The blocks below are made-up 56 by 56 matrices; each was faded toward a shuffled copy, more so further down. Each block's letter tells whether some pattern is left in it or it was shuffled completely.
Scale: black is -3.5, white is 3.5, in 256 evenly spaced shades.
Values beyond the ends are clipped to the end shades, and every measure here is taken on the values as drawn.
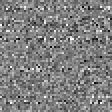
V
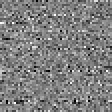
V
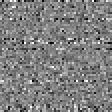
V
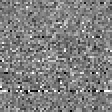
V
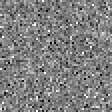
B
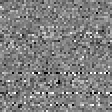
V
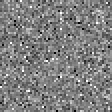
B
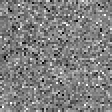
B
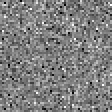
B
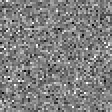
B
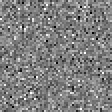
B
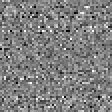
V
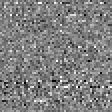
V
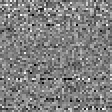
V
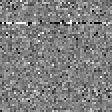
V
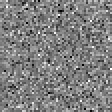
B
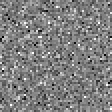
B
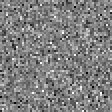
B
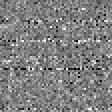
V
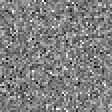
B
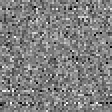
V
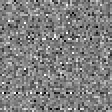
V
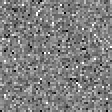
B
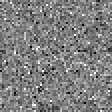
B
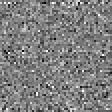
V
